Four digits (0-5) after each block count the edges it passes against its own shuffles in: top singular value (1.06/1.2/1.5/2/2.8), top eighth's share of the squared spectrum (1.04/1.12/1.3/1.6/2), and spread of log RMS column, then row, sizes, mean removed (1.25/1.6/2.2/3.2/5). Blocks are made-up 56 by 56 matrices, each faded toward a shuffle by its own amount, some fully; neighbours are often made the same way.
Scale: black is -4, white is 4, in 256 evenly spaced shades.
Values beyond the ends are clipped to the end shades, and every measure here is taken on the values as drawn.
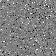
1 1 0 0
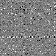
3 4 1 2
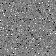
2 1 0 0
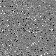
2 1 0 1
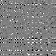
4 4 2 3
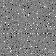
3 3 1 1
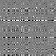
5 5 2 3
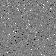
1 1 0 0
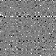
4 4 1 2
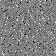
1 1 0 0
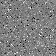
0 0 0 0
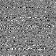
2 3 0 3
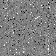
2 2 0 0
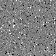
2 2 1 0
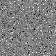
2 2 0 0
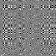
5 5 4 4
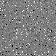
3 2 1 0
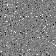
3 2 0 0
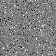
1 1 0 0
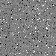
2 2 0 0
